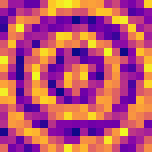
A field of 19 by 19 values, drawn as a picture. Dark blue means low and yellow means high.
Rings: centred on the centre. Odd rows or columns: none. Slope: none. Seam: none.
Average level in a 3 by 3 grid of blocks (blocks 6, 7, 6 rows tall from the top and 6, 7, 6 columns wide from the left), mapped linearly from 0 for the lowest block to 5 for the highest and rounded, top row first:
1 5 2 / 5 0 4 / 2 4 4
